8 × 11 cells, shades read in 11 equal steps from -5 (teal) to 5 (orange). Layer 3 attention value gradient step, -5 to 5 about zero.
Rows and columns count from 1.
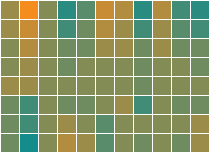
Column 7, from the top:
2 1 1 0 0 1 0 0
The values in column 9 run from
0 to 2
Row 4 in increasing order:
-1 -1 -1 0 0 0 0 0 0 0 1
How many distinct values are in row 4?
3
